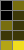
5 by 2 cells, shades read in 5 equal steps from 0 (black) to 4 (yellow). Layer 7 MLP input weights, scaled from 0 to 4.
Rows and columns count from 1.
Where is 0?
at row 1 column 1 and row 2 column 1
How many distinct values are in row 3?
2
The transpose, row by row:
0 0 2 1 3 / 2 1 1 1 4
